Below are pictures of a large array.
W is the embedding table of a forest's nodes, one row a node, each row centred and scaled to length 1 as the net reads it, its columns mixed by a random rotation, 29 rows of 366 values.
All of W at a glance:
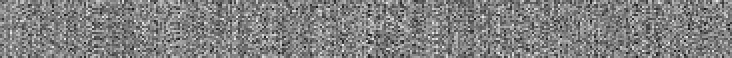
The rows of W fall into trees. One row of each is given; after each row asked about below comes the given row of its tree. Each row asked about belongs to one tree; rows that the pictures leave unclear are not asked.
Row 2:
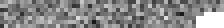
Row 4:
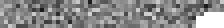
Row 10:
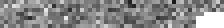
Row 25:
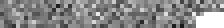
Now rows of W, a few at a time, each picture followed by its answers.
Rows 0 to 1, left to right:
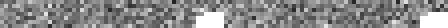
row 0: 10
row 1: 10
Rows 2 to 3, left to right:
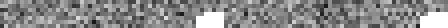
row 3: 2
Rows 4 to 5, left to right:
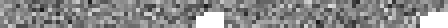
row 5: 2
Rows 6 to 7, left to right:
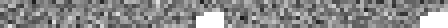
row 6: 4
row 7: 2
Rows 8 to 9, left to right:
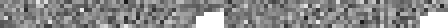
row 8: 10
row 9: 25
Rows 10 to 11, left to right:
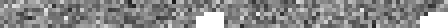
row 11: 4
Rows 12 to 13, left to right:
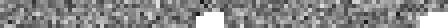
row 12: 4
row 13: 25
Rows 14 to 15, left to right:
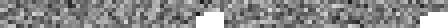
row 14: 4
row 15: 10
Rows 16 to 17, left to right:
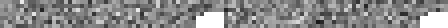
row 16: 4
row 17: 2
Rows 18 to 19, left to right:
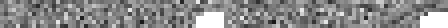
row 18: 25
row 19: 4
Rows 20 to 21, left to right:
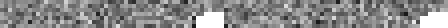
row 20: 2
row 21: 2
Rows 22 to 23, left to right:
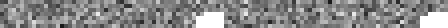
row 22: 25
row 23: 4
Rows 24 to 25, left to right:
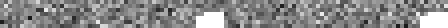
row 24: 10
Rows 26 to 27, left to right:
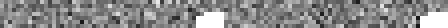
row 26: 4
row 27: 2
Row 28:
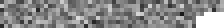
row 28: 2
